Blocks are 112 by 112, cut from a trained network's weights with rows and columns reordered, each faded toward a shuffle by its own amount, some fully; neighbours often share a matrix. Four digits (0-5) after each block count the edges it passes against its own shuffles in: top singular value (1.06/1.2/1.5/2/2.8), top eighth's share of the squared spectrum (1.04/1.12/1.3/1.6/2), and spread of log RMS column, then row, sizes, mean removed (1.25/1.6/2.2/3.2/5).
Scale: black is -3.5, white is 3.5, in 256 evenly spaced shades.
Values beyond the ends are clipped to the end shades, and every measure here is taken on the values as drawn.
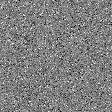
1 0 0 0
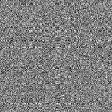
5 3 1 3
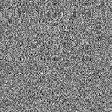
4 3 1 1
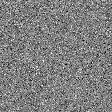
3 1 0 0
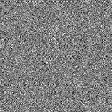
4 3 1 2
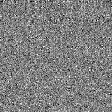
4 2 0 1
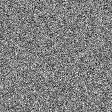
0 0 0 0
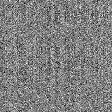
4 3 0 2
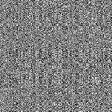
4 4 2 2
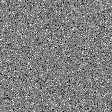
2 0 0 0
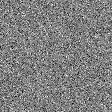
0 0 0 0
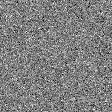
3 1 0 1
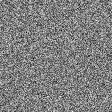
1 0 0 0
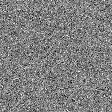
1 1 0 0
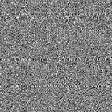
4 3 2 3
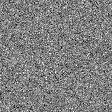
3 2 0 0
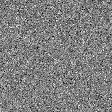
2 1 0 0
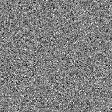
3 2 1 1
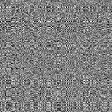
5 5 3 4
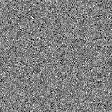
4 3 2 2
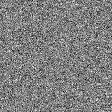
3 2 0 0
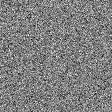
1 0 0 0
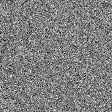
2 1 0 0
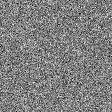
1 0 0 0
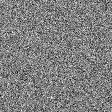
0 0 0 0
